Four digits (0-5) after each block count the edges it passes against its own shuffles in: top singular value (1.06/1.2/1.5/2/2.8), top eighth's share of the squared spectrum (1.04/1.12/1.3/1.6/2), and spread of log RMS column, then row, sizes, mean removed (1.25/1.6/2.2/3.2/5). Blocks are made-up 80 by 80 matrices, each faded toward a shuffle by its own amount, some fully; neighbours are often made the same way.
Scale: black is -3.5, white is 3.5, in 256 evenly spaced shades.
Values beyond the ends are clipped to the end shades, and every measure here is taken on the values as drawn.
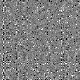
4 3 2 1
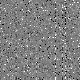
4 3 2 1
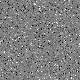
1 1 0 0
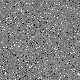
1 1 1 0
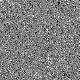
0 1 1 0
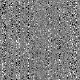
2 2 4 0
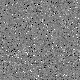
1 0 0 0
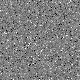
0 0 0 0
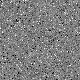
0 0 0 0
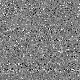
1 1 0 2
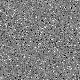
0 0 0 0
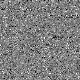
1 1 0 2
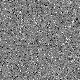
0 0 0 0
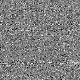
1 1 0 3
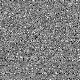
1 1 0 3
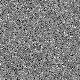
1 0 0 0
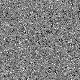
2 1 0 0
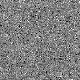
3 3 1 1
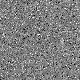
2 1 0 0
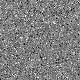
1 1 0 0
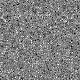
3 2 0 0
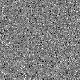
3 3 1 1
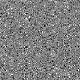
4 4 2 2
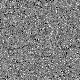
2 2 0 0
